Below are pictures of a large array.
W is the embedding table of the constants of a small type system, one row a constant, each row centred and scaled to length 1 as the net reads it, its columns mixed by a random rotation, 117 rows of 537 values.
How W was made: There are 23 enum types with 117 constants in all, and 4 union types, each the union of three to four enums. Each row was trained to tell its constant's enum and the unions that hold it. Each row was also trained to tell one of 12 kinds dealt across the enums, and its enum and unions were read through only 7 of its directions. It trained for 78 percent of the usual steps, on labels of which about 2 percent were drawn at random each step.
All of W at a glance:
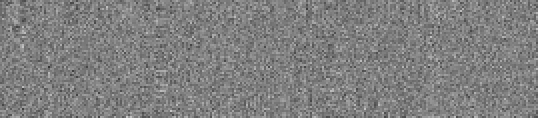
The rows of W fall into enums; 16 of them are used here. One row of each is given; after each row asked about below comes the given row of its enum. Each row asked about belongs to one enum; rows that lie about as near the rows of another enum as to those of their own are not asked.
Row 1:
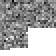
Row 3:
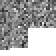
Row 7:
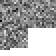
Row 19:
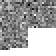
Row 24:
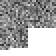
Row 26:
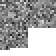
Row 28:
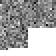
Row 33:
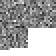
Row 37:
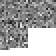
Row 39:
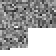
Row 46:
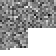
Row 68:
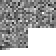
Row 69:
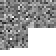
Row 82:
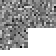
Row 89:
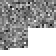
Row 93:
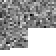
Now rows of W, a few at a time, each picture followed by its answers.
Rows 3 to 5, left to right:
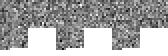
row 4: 19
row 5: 93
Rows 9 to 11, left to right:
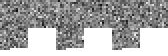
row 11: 37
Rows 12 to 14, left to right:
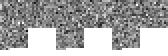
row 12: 24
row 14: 19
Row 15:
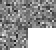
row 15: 33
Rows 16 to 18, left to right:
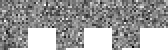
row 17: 37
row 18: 1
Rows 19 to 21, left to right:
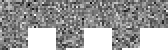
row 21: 39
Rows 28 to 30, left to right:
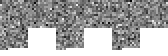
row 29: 7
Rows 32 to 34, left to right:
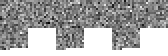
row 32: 82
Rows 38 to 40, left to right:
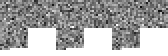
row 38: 28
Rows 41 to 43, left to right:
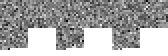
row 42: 39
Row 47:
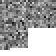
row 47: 26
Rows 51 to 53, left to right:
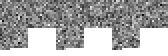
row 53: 93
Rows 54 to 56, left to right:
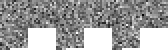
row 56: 93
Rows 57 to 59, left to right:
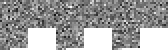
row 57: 7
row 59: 68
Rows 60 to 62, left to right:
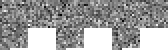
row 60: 33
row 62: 39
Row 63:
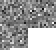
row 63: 3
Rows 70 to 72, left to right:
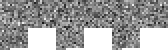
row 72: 7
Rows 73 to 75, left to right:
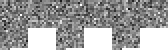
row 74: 19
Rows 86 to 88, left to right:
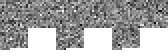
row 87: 46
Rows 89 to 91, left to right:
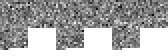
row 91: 39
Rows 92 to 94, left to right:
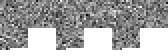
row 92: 28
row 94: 82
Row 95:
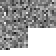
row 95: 19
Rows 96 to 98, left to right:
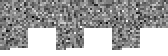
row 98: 33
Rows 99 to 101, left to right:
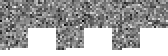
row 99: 7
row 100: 37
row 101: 89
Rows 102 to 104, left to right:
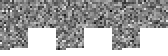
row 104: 89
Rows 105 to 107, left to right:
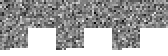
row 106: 46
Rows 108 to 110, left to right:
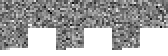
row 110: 33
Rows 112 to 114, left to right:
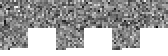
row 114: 37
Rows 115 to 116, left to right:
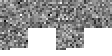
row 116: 93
